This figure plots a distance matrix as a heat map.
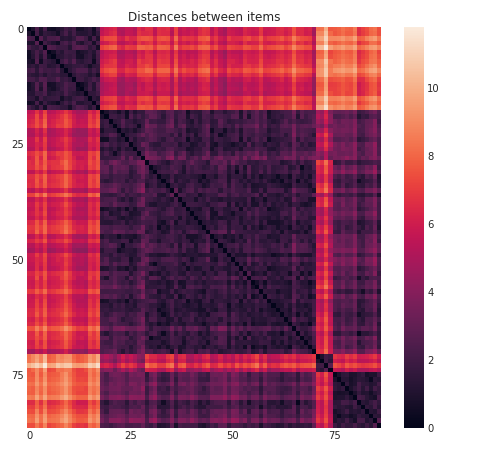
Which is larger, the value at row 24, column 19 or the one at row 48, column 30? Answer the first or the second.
the second
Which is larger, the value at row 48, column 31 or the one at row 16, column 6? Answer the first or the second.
the first
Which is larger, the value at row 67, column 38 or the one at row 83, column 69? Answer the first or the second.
the second
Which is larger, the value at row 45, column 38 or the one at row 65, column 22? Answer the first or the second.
the second
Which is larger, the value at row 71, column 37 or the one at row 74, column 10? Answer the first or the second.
the second
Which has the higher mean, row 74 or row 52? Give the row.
74
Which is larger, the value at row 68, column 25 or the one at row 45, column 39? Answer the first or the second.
the first
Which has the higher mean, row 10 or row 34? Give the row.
10
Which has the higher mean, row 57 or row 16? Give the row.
16
